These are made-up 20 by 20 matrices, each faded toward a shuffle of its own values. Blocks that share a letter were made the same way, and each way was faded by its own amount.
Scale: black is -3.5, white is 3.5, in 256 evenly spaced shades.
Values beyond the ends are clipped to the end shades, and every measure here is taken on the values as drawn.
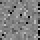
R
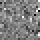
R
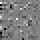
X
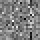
R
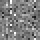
R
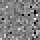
R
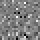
X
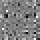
X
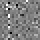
X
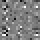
X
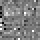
X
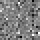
R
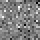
R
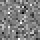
R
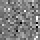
R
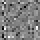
X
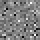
X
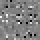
X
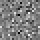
R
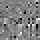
X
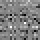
X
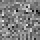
R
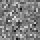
R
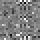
X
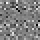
X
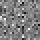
R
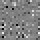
X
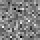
R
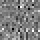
X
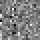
R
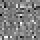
X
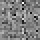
R
